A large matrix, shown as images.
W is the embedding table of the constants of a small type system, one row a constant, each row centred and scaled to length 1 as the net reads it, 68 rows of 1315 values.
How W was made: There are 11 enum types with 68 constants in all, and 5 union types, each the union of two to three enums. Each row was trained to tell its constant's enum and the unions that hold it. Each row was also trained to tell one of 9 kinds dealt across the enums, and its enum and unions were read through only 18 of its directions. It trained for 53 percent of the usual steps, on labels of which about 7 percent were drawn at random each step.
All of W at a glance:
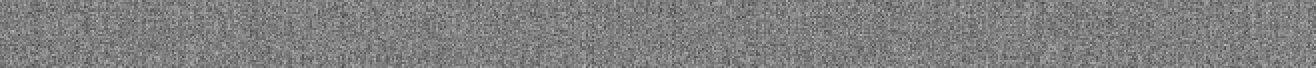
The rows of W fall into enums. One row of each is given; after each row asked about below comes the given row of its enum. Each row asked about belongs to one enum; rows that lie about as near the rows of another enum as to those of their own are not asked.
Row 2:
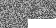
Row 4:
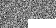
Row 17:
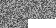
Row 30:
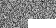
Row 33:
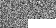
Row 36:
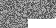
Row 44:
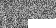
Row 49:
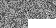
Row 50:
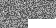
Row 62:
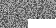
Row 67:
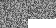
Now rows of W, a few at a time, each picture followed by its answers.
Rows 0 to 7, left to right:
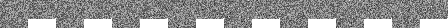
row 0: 49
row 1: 36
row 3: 4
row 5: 49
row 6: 30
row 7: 62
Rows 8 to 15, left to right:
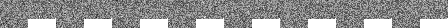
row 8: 44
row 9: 33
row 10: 33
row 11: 44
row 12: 62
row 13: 62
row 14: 44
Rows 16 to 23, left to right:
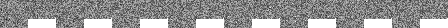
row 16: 67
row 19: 44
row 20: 49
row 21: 33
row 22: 30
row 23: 67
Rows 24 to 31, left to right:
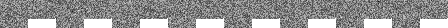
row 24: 36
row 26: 62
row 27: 67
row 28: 49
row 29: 44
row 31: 17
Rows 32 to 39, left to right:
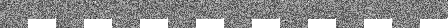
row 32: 30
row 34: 67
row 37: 62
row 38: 36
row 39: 50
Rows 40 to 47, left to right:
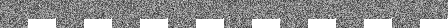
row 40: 49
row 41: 17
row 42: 44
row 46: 33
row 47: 2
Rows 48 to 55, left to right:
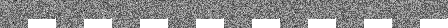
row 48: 62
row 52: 4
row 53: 30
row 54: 36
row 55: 49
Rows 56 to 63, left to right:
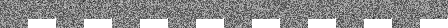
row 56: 67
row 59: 67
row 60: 36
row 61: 30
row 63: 30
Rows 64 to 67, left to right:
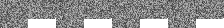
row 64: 36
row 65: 4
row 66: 17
